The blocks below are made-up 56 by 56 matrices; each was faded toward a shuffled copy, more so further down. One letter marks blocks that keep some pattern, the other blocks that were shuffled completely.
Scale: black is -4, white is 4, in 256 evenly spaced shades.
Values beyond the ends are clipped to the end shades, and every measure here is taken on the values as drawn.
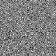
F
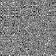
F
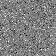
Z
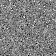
Z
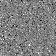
Z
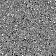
Z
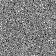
Z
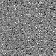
F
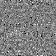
F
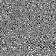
F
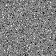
Z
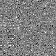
F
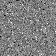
Z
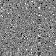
F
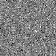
F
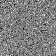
Z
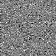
F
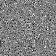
F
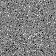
Z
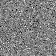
Z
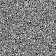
Z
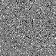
F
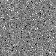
F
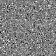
F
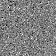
Z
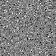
F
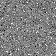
Z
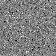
Z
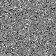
Z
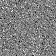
Z
